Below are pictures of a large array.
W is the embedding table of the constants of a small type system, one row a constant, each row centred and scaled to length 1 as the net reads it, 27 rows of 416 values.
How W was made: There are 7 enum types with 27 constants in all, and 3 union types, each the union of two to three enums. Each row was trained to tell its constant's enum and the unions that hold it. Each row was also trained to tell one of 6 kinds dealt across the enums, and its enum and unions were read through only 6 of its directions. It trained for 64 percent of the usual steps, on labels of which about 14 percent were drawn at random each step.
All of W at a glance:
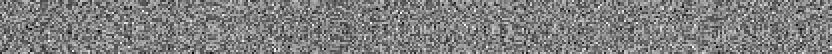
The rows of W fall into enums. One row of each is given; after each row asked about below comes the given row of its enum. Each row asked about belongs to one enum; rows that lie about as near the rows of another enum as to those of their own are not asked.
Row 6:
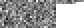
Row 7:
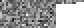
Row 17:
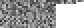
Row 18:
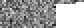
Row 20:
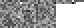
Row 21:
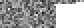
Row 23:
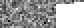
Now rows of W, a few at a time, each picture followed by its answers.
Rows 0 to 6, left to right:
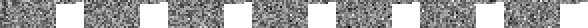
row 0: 23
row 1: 7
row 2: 17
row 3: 20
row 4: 18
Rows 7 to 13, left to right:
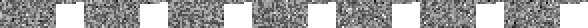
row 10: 21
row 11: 23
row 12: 20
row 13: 18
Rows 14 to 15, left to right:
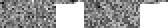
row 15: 18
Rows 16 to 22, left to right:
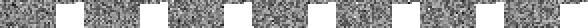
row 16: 20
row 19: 7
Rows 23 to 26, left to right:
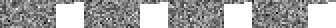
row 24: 6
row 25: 17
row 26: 7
